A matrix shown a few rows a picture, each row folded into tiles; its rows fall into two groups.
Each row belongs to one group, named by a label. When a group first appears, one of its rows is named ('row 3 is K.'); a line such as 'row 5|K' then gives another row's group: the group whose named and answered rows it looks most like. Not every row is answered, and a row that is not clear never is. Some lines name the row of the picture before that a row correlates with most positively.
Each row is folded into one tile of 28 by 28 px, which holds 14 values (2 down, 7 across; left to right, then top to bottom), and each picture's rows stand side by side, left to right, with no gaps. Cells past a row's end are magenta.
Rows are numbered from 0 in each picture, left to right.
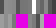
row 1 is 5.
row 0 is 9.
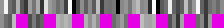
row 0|5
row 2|9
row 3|9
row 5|9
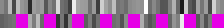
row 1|9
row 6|5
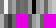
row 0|5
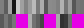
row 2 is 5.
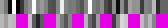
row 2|5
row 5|9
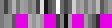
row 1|9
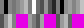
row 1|5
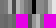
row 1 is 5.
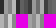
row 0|9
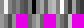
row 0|5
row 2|5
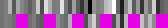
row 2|5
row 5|9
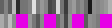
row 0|9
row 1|5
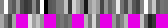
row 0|5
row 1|9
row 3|9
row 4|5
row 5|5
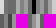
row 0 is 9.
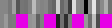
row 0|9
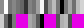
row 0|5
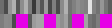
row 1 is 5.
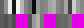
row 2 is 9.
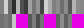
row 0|5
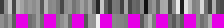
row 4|9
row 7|5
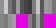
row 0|5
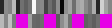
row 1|5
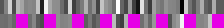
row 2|9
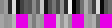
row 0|9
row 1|9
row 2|9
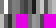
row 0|5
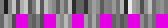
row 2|9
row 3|9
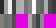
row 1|5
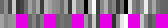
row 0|9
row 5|5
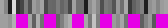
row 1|9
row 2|5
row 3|9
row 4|9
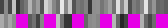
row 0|9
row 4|5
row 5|5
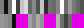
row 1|9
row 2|5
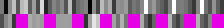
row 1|9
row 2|9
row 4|9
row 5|5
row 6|5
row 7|5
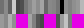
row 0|9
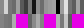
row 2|9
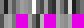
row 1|5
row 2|9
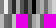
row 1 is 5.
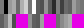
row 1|5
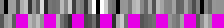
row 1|9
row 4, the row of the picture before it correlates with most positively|0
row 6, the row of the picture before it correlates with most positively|1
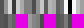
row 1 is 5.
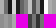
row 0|9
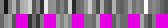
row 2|9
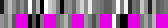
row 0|9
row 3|5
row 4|5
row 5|9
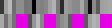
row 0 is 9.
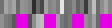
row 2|5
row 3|9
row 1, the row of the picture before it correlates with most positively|3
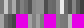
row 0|5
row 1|9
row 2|5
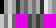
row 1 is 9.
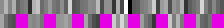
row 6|9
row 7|5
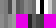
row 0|9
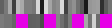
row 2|5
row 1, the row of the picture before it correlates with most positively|1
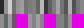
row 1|9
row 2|9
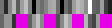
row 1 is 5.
